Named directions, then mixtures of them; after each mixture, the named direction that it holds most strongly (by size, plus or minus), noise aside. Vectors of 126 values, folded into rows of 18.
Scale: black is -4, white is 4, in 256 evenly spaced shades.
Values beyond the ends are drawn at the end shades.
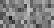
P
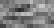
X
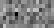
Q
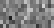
P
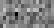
Q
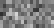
Q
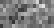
X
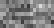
X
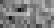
P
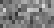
Q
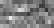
X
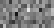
Q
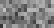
Q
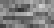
X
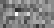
Q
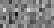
Q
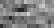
X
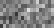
Q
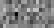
Q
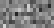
X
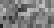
X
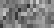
X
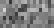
Q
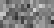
X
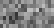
Q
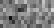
P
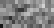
X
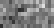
X
